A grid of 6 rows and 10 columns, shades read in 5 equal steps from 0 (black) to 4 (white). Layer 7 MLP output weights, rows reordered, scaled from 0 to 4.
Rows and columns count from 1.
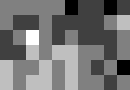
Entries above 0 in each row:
8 10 10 10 9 10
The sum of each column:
12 10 15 14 11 12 9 8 7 10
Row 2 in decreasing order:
3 2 2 2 1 1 1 1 1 1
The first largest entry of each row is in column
1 10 3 3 1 1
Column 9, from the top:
0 2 1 1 2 1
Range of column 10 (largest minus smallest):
3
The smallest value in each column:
1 1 1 2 1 0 1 1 0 0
